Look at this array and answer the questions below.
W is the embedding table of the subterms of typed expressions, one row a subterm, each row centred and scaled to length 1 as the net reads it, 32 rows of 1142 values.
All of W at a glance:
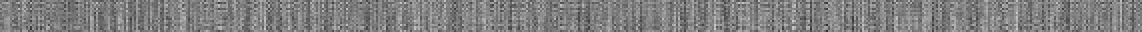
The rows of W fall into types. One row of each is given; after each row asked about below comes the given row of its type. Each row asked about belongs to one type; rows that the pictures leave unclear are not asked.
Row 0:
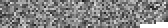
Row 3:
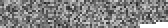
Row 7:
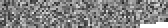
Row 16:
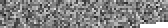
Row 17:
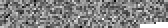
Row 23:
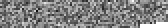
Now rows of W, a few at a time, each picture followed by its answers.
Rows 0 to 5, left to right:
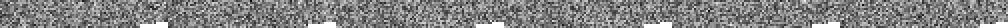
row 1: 7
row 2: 3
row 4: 23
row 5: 7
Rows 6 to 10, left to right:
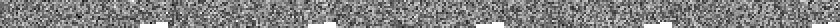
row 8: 0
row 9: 3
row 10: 3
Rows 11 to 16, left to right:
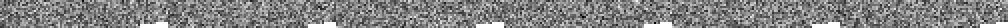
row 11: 7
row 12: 0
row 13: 17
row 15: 0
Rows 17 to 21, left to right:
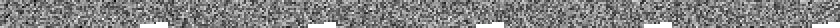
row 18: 16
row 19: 16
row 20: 3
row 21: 23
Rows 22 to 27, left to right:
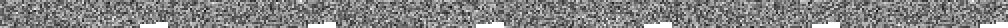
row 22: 16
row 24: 7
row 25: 17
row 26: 23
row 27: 23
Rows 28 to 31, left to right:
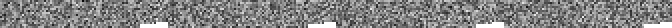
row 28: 17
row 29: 23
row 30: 7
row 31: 3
